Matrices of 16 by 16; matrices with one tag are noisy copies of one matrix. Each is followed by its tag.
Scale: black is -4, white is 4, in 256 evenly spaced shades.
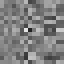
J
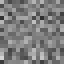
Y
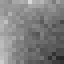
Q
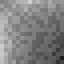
Q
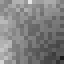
Q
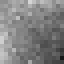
Q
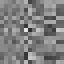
J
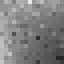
Q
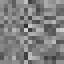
J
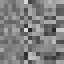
J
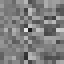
J
